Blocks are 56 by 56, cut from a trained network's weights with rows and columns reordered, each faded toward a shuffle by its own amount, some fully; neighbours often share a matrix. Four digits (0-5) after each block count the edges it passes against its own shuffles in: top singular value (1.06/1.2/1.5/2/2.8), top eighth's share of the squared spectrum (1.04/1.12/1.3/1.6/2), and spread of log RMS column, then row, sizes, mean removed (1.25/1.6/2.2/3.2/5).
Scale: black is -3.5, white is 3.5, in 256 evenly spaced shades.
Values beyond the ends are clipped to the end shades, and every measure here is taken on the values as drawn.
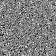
2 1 0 0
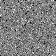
1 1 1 0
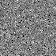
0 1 0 0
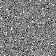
1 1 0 0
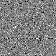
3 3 1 1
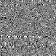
3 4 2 2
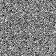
1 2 0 0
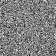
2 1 0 0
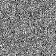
2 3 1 1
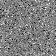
0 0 0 0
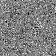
0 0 0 0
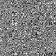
3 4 2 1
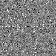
2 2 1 1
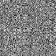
3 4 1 2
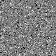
1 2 0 1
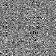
3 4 2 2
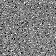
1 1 0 0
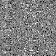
2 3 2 0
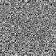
3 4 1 2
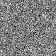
0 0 0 0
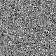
0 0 0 0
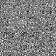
3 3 0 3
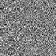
3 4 1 2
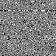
3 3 0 2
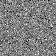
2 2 0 0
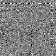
3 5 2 2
